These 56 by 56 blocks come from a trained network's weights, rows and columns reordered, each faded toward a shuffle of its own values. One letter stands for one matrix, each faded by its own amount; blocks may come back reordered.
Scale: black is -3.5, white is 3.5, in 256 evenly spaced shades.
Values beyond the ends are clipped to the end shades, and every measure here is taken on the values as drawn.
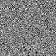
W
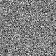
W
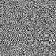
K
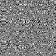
K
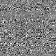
K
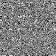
W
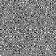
K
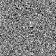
W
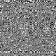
K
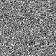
W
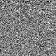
W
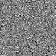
W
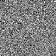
W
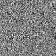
W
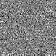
W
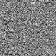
W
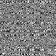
K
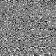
K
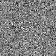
W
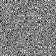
K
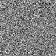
W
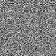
K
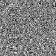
W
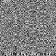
K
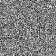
W
